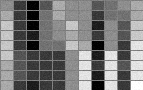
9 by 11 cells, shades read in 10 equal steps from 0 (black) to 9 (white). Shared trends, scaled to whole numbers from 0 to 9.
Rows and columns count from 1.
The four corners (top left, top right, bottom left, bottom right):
5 6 6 9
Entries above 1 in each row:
10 10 9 10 9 10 11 10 9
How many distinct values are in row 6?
6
